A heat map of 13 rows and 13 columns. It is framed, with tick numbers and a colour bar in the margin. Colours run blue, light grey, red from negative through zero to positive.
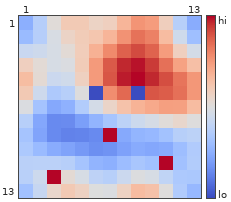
The top middle is the ninth with the highest average. No single row or column stands out from its neighbours. Five lone cells stand out: three far higher and two far lower than their neighbours. Values change most from cell to cell in the centre.
